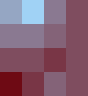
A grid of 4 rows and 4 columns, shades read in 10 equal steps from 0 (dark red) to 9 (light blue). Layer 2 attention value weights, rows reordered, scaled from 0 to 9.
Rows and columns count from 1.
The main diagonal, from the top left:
7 5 2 3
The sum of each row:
24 17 11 9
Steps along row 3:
same down up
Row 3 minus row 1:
-4 -6 -3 0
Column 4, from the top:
3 3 3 3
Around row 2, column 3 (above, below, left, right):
5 2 5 3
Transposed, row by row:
7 5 3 0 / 9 5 3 2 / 5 4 2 4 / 3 3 3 3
